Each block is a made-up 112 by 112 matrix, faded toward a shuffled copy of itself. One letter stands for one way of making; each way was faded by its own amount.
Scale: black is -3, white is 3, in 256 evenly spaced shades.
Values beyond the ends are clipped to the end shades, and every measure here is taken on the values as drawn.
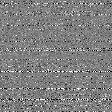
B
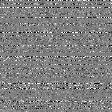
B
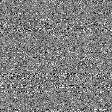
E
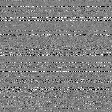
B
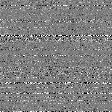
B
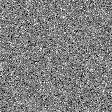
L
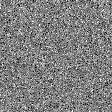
L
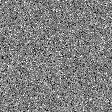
L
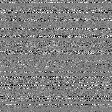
B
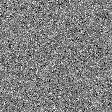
L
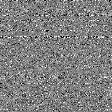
E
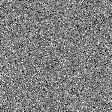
L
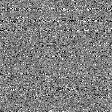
E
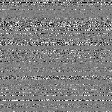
B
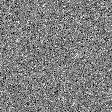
L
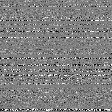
B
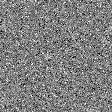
L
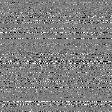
B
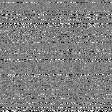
B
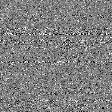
E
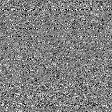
E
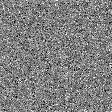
L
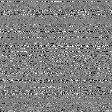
B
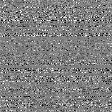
B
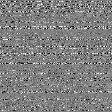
B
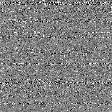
E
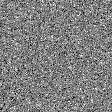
L
